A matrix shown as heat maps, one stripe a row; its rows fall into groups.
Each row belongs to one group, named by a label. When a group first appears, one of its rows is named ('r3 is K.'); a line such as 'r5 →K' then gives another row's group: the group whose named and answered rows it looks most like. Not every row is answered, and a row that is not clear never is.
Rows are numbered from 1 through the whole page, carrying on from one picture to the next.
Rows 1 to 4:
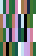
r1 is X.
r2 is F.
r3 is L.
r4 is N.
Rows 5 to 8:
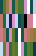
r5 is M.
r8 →X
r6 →L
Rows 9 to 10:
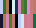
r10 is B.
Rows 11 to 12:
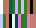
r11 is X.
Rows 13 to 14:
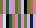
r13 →F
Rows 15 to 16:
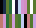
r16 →F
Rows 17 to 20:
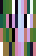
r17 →B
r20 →X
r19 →N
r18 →B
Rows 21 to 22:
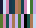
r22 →F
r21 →M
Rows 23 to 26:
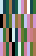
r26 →N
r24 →M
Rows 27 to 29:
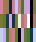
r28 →N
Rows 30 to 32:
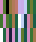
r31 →B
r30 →N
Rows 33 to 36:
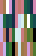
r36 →N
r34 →N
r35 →N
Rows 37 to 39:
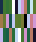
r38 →L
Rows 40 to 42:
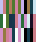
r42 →X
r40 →F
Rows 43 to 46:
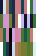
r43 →M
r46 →L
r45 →L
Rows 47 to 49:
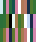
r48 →M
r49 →M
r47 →X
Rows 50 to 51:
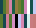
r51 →B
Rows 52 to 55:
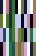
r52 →B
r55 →M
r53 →M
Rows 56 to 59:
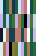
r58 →M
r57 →L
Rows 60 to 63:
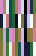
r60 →X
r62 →F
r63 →F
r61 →B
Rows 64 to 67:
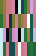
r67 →X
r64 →B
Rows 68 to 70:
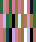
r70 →M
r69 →N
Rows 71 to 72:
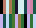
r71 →B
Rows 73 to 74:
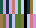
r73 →F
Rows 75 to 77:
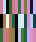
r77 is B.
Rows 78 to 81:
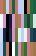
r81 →L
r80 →N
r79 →F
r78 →X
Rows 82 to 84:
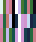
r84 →X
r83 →N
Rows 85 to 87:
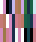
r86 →X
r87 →X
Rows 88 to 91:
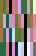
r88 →L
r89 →F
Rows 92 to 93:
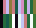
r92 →B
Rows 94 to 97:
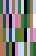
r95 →L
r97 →N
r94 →F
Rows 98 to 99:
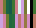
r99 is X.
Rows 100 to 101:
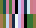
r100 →B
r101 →X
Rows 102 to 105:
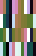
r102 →M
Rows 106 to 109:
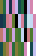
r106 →L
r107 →B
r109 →M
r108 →F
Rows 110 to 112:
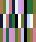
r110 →X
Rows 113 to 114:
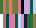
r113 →M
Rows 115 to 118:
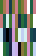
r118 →L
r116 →L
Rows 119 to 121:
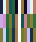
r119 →B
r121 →N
